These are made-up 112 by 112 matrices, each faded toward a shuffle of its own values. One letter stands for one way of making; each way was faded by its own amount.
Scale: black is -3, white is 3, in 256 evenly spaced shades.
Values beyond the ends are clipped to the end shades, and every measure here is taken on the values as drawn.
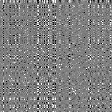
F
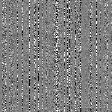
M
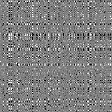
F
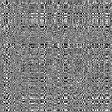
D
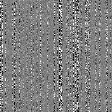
M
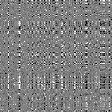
F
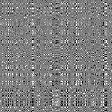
F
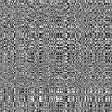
D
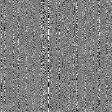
M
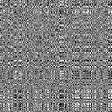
D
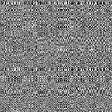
D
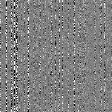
M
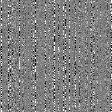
M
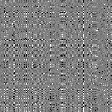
F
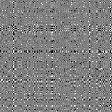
F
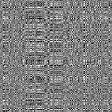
D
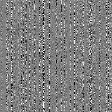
M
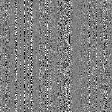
M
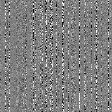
M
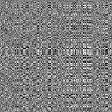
D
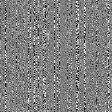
M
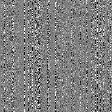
M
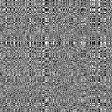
D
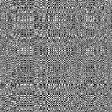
D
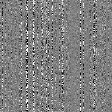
M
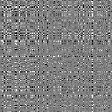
F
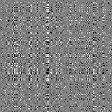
F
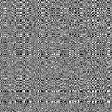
D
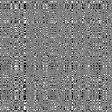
F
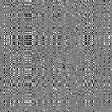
F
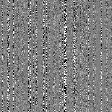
M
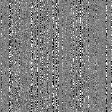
M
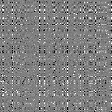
F
